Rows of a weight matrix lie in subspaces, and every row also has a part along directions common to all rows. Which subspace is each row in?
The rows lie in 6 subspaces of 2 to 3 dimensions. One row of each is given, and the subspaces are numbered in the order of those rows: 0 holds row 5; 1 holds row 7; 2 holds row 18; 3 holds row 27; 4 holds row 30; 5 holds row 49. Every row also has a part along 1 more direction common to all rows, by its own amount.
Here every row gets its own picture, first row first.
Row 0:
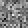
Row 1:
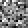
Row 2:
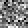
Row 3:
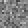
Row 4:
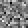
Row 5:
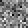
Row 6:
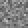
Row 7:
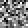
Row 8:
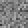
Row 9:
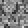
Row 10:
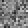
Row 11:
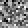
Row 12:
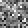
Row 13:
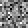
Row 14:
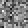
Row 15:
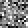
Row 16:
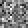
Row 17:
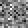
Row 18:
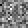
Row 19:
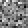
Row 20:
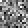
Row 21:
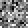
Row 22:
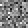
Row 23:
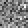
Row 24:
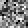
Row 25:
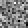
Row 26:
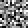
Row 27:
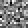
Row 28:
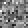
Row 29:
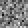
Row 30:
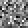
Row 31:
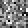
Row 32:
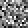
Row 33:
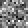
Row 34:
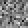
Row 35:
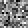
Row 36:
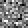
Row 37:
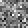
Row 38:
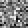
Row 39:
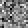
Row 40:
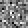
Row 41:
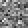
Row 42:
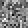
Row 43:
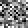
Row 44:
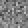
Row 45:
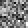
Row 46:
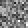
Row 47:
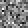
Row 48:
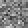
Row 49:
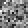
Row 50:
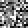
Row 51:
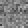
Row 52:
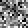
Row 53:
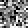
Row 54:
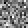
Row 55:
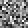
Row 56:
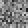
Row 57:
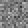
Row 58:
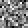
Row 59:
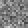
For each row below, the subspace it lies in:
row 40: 4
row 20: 0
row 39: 2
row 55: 4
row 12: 0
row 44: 5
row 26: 3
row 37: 0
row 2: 5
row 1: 1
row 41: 1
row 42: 0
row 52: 0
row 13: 2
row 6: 1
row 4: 3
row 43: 2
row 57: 2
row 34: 4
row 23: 3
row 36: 4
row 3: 4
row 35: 4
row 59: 1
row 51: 3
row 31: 0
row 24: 5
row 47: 4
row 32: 4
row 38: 3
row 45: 5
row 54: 4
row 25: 5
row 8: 3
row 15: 5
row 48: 1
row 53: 3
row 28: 5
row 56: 0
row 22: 2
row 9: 3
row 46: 5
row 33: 5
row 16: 2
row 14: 2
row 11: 1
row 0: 0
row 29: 4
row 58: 1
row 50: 3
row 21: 5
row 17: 2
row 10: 3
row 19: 1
